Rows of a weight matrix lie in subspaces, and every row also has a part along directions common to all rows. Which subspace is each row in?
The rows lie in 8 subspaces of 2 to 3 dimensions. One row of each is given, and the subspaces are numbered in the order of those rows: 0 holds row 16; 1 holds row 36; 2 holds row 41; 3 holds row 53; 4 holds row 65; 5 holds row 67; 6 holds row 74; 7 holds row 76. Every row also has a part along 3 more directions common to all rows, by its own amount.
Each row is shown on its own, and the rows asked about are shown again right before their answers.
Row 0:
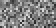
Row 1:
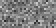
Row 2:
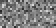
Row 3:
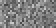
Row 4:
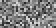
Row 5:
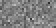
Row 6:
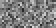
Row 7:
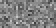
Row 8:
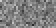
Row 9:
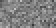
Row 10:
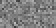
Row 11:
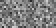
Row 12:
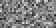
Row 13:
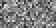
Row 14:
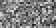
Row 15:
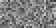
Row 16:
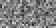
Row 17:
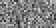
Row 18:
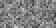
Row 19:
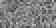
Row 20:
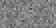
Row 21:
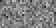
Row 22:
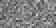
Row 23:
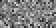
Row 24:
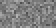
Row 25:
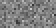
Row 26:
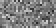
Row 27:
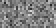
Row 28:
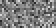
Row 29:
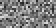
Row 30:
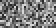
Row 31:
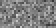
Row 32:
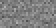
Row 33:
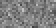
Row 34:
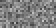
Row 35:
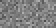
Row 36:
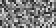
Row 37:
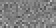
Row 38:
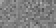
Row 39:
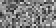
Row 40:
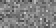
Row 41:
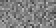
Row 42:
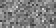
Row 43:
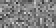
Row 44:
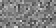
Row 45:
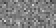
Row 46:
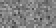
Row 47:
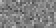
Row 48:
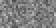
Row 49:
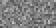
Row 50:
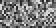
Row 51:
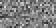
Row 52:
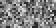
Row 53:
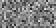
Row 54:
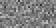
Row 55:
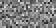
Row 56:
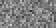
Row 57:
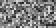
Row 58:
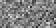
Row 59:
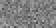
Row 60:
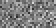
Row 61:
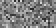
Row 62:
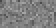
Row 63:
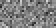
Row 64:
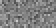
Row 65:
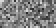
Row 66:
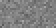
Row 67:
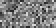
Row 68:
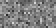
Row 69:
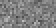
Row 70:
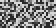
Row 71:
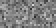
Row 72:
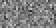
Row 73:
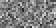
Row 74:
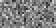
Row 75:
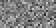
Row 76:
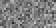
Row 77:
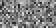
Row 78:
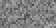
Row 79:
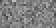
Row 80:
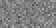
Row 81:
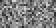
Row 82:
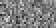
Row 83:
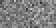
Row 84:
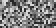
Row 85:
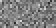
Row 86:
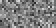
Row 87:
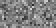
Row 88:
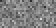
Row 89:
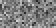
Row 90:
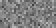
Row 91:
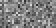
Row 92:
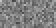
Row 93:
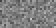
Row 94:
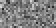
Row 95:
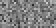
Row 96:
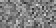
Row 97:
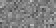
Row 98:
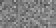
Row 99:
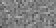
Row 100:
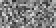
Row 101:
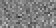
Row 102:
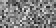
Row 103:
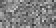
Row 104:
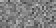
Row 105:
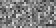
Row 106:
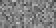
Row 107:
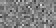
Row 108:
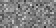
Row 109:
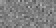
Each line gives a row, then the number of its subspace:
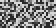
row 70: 2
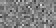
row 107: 4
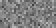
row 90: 1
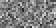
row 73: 2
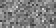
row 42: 5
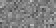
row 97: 5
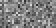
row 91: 7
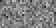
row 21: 6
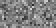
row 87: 7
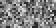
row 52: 2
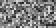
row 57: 5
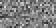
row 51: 4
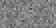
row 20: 3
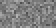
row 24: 5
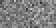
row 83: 4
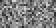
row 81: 6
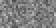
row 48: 6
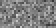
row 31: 5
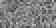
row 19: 5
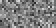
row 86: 1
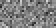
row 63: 0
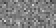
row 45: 3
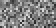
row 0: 7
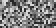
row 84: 7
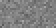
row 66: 3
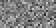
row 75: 2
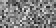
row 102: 7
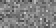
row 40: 0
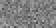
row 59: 1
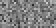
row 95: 3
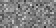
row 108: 7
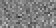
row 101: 1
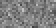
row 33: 2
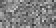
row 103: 5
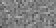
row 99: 1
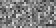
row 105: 5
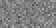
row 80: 1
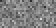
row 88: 6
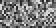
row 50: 0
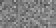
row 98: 4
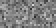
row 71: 7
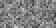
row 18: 2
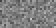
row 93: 7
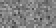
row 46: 6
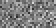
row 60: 2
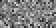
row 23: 1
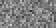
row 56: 3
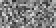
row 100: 6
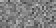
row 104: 2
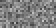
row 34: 5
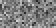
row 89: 0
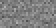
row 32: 4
